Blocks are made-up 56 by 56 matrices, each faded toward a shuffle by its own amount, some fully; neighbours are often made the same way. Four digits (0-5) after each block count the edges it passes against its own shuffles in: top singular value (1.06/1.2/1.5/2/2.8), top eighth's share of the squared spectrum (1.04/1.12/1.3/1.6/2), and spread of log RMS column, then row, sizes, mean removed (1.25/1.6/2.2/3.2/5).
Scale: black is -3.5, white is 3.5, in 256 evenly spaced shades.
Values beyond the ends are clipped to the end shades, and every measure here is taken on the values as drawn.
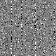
2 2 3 0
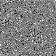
1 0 1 0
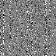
2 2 3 0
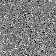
0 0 0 0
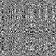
4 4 2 2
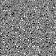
3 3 1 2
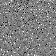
2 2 0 0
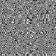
4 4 2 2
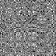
4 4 2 2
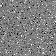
0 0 0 0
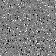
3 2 0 1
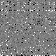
3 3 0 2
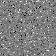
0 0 0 0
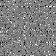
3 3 1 2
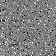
2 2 0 1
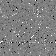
2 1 0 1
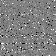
3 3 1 1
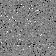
2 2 0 0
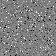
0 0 0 0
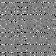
4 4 2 3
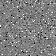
2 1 0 0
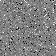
0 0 0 0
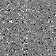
2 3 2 2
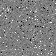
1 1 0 0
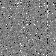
2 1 1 0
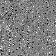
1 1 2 0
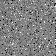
1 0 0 0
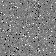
0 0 0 0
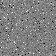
0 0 0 0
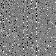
2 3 2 0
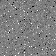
1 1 0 0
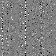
3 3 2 0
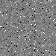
1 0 0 0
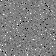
0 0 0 0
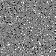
2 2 0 0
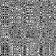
4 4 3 2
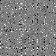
3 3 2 1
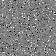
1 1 0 0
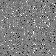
2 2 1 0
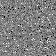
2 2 0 0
